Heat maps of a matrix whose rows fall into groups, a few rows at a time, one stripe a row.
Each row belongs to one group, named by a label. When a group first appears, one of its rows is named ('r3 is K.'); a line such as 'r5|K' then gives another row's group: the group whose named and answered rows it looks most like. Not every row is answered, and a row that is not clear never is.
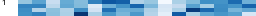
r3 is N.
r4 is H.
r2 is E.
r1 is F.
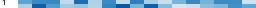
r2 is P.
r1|H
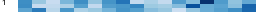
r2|N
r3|E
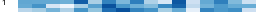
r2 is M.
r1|H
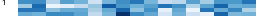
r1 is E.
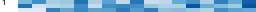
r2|N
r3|P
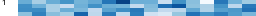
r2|M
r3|E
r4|H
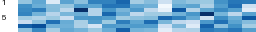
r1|F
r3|H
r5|M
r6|P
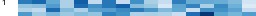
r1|H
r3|P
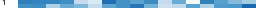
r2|E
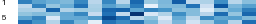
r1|H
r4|H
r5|F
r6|E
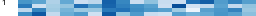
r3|P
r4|H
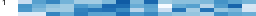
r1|P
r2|F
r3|F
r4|P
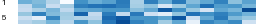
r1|M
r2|F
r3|M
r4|H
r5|P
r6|P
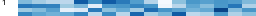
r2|E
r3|M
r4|H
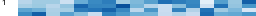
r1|M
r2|F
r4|E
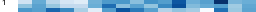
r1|M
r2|M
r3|E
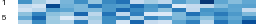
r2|P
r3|P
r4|H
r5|M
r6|H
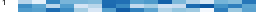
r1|P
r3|E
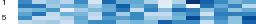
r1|N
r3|M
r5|N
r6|M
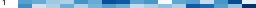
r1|F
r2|N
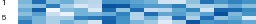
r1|E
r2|P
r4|M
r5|F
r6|N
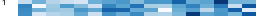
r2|N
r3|F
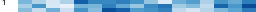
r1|F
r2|M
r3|P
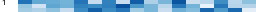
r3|F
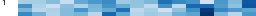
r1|M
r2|N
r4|N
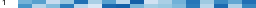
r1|H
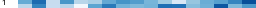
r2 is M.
